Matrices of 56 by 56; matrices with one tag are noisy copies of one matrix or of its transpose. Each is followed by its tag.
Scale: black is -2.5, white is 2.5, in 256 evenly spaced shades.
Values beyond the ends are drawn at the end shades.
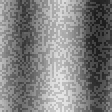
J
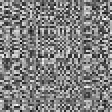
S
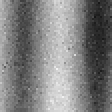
J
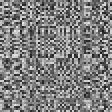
S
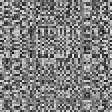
S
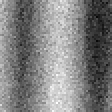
J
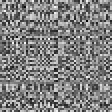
S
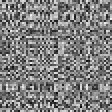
S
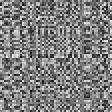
S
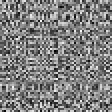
S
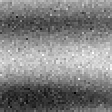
J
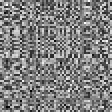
S
